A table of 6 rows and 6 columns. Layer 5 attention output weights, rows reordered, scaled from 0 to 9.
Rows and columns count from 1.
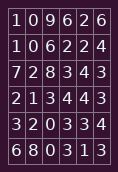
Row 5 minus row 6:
-3 -6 0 0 2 1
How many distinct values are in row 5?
4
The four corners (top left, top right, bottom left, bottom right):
1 6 6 3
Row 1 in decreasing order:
9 6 6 2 1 0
